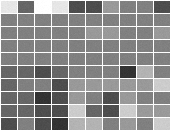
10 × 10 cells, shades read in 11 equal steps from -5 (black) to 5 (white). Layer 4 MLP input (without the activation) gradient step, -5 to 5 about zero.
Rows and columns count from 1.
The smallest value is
-3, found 3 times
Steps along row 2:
same same same same same same same same same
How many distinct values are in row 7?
5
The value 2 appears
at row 6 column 9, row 10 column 5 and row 10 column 6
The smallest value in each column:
-2 -1 -3 -3 -2 -2 -2 -3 0 -2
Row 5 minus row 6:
1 1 2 1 0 0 0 3 -2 0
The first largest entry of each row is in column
3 1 6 1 1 9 10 5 5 10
